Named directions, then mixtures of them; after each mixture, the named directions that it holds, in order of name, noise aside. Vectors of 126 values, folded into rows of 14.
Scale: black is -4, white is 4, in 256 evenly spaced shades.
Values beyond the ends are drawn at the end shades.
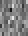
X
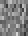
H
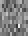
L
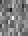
X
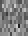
L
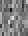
X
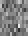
L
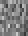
H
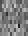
L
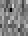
L, X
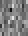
X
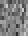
H
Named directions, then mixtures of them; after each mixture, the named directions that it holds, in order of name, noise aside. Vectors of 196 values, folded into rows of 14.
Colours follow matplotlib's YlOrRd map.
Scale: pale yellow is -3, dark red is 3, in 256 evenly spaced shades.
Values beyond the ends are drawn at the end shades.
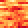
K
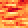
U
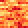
K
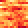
K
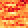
U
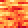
K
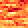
U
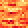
U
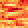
U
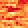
U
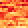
K, U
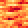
K, U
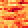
K, U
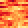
K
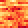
K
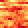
K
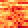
K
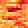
K, U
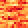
K, U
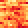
K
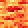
K, U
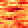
K, U
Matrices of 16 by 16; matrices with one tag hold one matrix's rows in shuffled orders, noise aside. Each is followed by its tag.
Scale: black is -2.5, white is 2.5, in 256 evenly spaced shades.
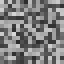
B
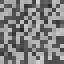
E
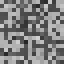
B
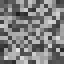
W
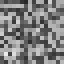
B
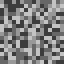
E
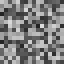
B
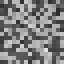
W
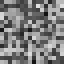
B
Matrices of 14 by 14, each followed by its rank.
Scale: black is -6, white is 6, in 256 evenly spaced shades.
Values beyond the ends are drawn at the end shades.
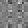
two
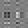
one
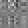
two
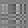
one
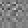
two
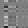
one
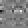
two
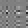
one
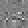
two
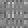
two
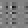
one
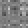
two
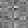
two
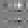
one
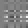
one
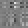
two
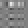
one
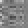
two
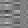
one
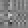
two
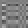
one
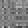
two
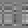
one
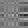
one
